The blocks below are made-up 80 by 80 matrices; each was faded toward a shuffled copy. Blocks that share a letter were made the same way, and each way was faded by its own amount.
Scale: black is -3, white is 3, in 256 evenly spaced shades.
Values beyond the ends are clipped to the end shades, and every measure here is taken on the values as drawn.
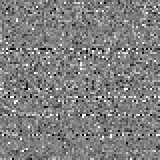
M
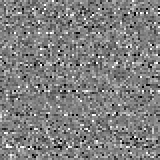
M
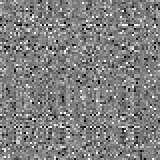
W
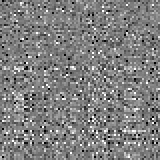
W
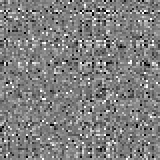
W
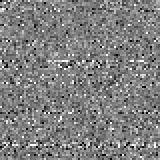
M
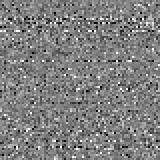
M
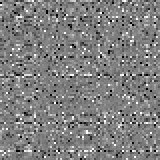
W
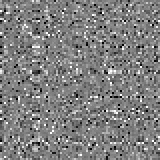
W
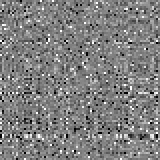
W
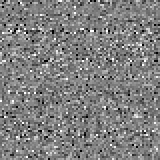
M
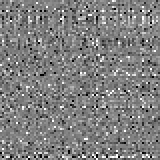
W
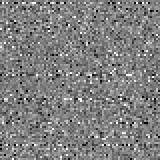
M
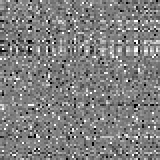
W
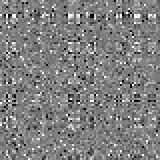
W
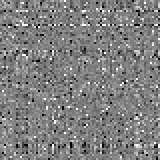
W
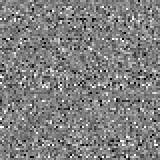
M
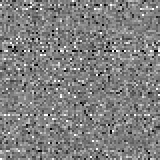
M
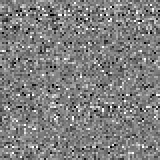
M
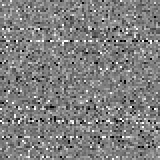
M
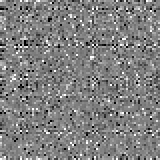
W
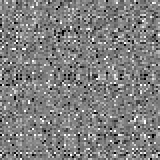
W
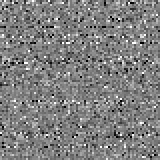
M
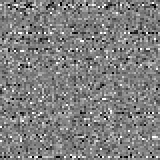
M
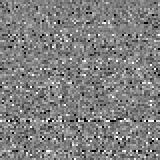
M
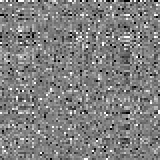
W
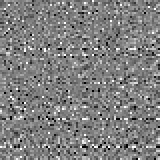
W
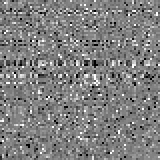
W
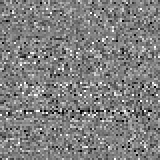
M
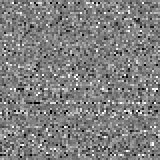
M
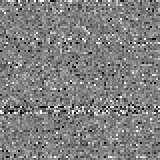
M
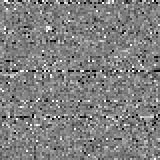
M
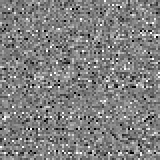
M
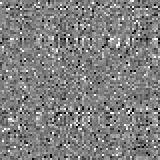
W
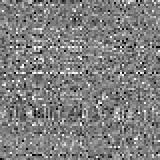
W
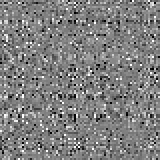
W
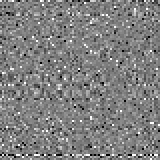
W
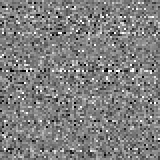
M
